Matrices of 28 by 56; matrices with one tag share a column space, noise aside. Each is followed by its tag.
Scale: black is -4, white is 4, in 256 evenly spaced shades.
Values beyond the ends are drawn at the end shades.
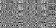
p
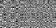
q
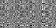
p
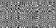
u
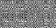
q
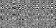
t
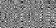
q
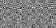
t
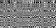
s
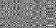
p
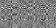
t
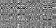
t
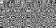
s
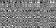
s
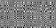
u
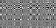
t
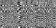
u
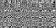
s
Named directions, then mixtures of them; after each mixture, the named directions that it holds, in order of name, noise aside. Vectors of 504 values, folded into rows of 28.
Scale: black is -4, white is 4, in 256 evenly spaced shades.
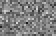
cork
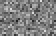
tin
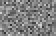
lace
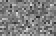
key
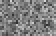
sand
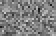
cork, sand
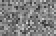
sand, tin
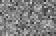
sand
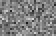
cork, key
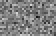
key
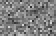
key, lace, tin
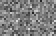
tin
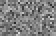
cork, lace, sand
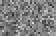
cork, sand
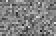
key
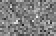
key, sand, tin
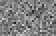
cork, key, lace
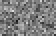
sand, tin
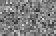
lace, sand, tin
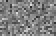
key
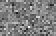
key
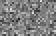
tin
